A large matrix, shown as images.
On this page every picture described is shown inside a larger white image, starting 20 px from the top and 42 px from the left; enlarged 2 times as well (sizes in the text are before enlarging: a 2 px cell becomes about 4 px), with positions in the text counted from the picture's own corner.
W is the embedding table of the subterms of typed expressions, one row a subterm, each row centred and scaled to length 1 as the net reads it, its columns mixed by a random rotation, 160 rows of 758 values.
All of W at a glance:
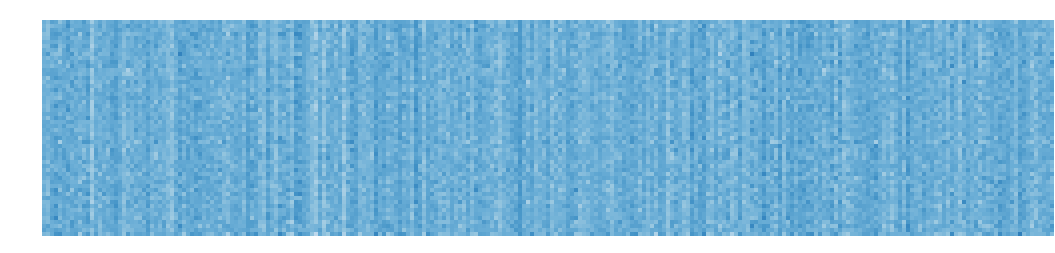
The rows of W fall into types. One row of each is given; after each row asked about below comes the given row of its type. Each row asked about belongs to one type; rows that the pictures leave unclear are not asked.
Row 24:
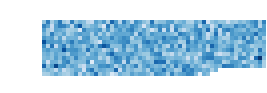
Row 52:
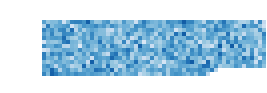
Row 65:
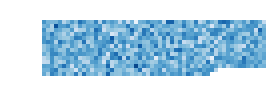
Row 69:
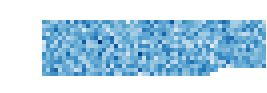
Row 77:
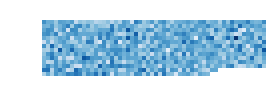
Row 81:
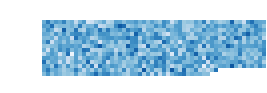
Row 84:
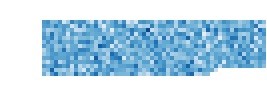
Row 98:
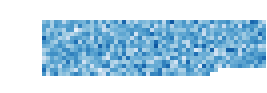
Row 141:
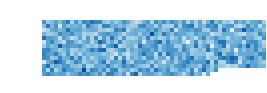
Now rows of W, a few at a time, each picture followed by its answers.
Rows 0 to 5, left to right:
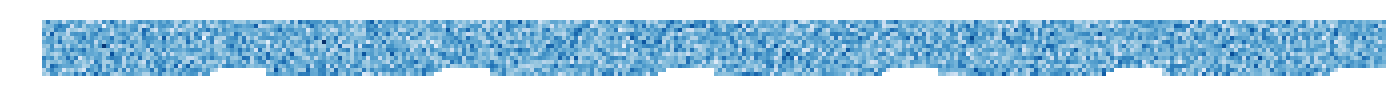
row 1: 69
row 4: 65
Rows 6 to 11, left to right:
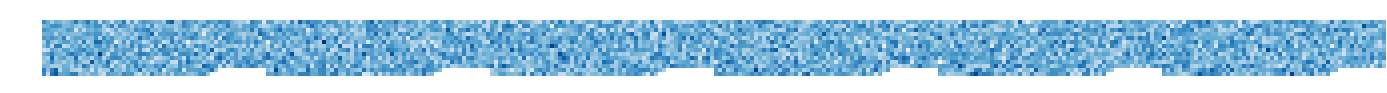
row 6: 98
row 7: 69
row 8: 24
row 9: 141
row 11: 52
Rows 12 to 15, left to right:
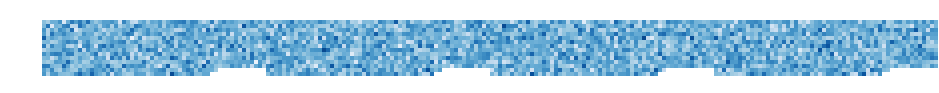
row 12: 52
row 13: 141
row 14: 65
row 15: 84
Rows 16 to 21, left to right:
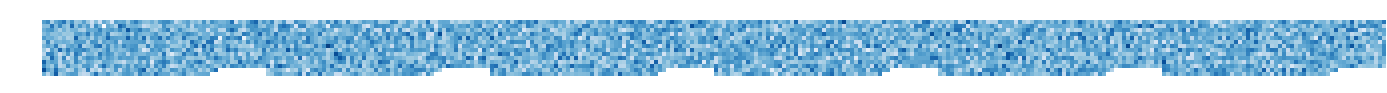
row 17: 24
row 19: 98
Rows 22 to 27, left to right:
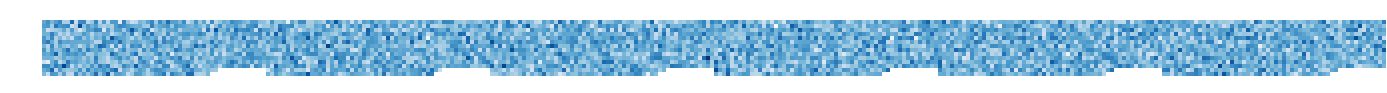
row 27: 77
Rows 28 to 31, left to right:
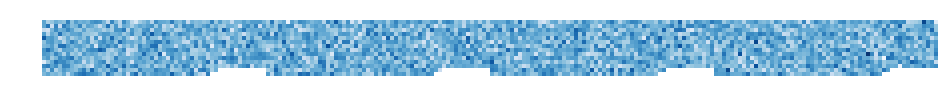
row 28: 141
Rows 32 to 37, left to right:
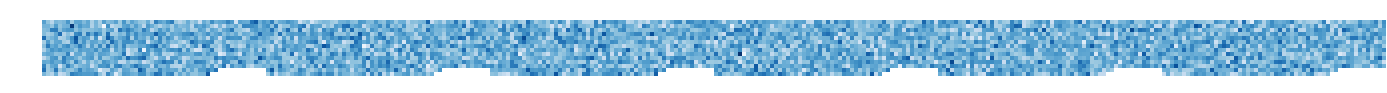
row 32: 98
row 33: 81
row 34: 65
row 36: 84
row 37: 24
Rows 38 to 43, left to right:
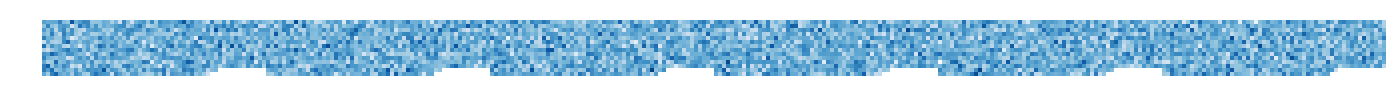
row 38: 52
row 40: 141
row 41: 84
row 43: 65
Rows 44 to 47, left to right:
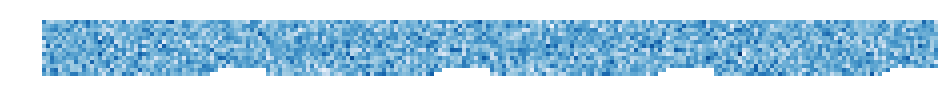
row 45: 98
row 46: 98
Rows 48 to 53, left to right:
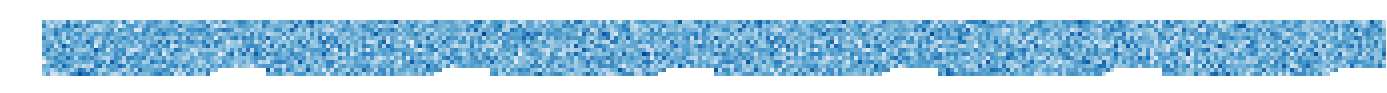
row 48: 77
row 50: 81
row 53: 81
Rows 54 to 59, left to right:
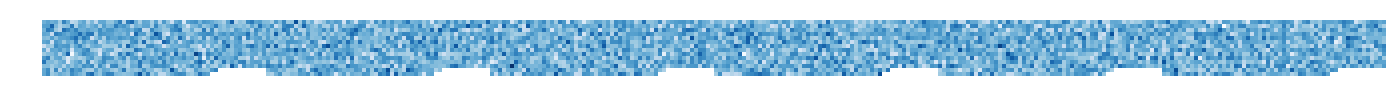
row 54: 81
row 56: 65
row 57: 81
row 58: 24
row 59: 69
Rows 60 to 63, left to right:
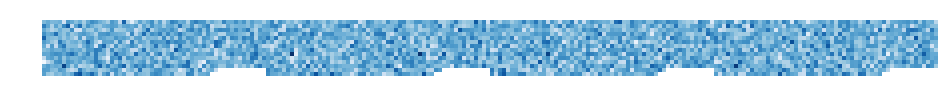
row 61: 81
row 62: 98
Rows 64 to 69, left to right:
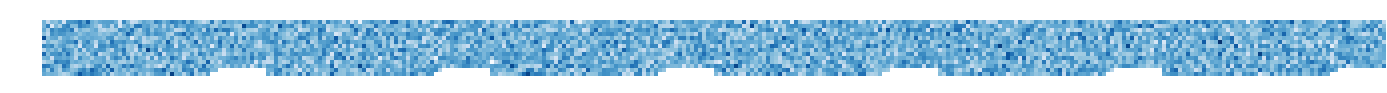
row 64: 52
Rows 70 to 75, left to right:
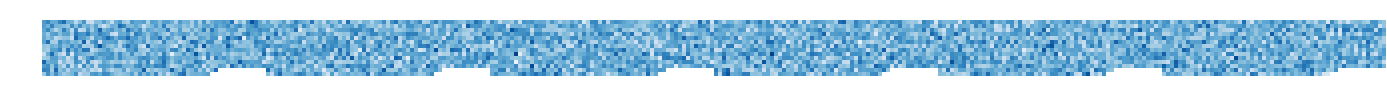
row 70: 81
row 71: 98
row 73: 98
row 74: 84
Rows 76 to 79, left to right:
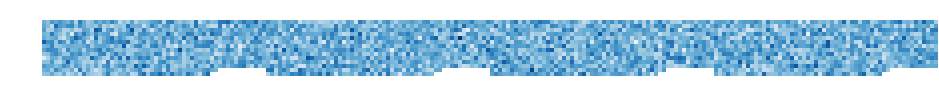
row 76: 65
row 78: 141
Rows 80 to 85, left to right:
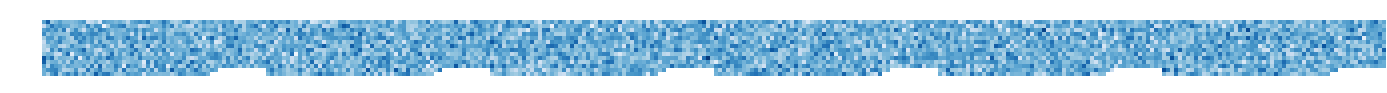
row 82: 24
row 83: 141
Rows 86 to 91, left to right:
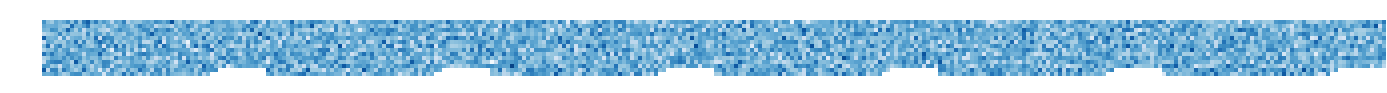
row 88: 65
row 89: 65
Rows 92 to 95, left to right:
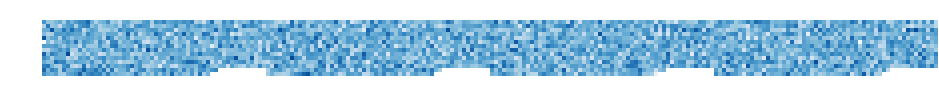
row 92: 52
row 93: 69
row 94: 24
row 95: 84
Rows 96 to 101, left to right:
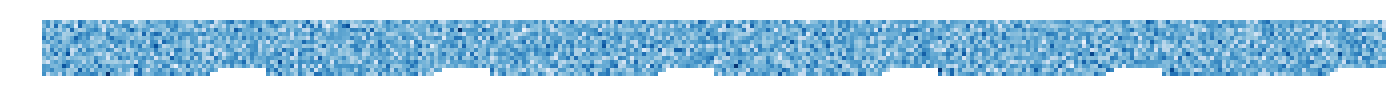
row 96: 65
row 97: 84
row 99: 65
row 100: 98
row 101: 69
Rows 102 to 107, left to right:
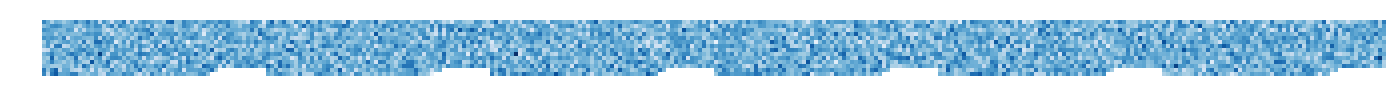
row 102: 98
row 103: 24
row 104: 69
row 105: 141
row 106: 69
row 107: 24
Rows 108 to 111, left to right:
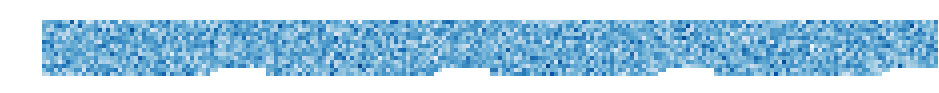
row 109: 65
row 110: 77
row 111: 77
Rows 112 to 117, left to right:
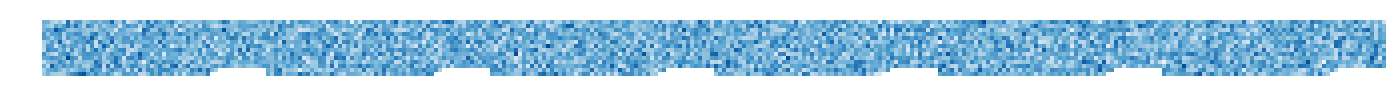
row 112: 69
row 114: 81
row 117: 77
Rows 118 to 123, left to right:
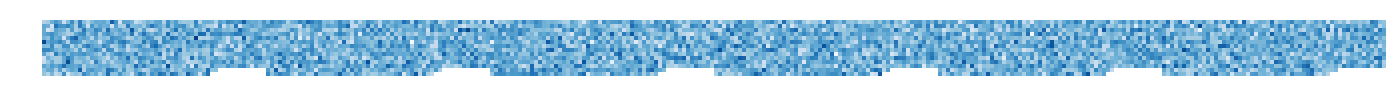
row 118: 65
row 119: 84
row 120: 141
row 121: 141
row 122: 84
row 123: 24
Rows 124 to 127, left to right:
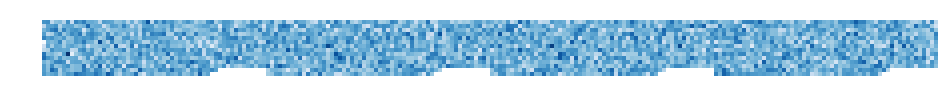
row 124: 69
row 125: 24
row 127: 52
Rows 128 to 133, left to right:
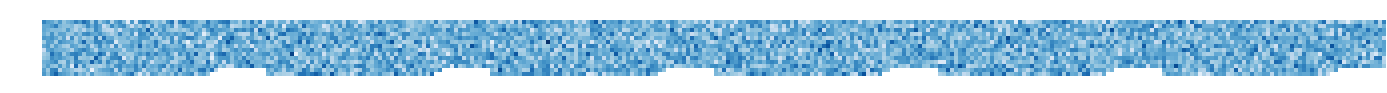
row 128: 84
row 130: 69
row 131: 84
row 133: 24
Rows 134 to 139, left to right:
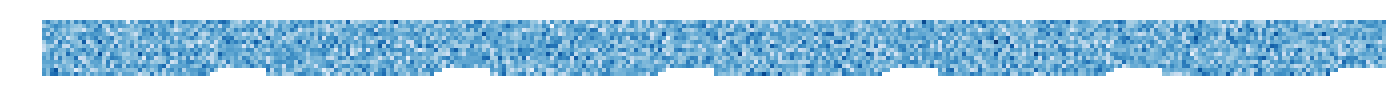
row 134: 69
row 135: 98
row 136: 98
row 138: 69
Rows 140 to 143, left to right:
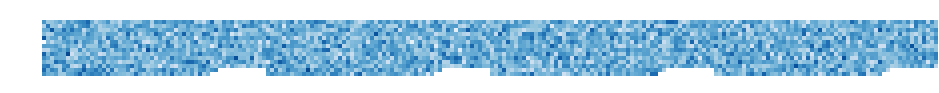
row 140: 52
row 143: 84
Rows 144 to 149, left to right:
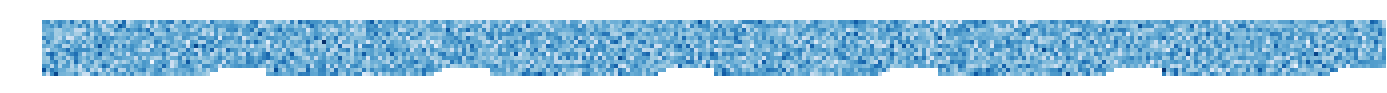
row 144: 98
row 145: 69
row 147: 52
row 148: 52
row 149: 98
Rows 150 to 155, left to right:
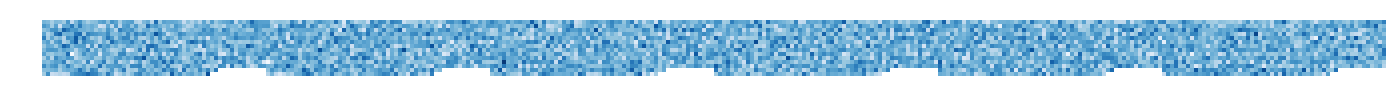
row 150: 81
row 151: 65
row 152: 84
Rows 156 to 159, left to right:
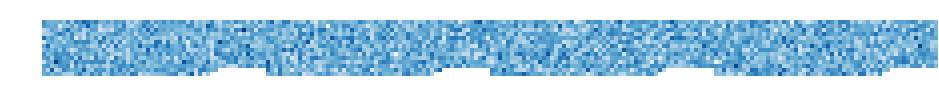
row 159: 65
